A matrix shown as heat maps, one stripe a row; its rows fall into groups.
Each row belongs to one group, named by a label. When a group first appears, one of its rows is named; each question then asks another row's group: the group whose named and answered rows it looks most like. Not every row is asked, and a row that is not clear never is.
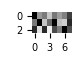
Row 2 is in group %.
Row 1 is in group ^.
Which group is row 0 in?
%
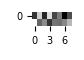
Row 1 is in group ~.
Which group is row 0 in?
%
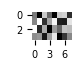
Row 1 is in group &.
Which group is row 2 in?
~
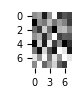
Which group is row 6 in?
~
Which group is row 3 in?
&
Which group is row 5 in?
^
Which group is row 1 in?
%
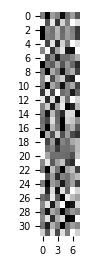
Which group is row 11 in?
%
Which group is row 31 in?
~
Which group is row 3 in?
%
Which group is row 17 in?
%
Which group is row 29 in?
&
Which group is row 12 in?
~
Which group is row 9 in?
&
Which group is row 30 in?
^
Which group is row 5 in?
&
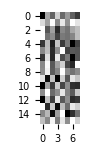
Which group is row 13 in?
~
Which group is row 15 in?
~
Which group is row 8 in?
&
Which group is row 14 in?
&
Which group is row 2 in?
~
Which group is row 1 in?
~
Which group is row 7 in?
&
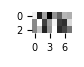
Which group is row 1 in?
&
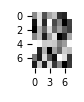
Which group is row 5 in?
~
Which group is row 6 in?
^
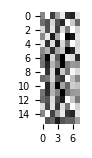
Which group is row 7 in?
^
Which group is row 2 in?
~
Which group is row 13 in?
~
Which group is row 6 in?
^
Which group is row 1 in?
^
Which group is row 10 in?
~
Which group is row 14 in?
&
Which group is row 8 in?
~
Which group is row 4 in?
~
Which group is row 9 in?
^
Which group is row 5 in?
&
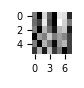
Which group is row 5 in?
%
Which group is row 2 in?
^
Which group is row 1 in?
^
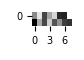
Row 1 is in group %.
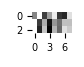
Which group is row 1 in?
~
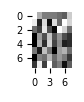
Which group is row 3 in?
%
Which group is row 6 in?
%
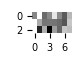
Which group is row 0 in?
&
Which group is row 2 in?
~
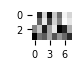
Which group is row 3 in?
%
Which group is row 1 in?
~
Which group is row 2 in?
&
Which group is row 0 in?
~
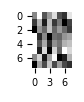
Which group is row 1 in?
%
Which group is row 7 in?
%
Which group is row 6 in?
&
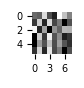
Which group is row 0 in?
^
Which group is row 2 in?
~
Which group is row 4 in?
%
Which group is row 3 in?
%
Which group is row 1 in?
%
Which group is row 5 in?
%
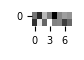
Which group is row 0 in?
^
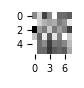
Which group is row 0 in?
&
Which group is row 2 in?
%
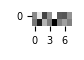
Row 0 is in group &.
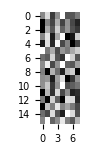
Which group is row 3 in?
&
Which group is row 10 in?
&
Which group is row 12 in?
^
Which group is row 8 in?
^
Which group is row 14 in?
^
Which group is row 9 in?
&
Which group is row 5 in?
~
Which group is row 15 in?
&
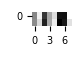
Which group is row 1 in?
&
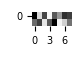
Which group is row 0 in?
%
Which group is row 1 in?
^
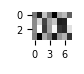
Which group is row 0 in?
^
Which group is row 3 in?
^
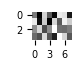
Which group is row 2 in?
&
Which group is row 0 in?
^
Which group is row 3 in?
^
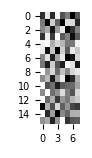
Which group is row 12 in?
~
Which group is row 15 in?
&
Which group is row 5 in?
~
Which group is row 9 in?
&
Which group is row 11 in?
&
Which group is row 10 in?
~
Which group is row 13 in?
%
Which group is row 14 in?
~
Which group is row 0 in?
%
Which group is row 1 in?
^
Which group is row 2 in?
&
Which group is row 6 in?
&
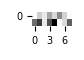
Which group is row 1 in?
^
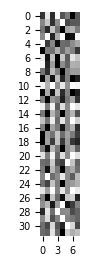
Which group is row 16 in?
^
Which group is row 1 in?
&
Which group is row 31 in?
^
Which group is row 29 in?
&
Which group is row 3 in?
&
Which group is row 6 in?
~
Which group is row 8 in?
^
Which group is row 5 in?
%
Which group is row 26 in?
^
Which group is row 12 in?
^
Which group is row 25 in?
~
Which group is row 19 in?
^
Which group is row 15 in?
~
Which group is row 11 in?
%
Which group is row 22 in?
^
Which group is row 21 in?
^
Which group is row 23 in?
&
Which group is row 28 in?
%
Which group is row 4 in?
~
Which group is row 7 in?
~
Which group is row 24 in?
^
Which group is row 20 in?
~
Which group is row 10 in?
~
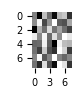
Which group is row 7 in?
^
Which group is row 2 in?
%
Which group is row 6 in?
&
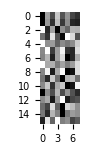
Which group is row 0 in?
%
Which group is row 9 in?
^
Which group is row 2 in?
~
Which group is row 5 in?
&
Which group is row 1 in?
%
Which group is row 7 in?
~
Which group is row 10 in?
&
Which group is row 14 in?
^
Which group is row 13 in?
^
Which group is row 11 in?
%
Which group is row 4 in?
~
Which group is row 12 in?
&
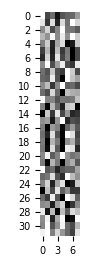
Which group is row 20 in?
&
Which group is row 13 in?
^
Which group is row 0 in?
~
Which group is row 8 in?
^
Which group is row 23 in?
^
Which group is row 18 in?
^
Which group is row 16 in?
^
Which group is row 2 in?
&
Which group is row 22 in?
~
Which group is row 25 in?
%
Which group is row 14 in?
%
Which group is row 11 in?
^
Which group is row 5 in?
%
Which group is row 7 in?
&
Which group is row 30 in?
&
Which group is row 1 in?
~
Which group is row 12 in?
~
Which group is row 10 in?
&
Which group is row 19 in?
^
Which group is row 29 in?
&
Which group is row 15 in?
&
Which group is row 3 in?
~
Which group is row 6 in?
%
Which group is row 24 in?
&
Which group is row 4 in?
&
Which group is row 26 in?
^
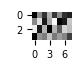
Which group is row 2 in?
~
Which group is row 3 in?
%
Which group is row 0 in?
%
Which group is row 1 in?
&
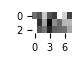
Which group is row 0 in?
^
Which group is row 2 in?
~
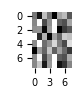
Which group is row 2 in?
&
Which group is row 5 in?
%
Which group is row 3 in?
~
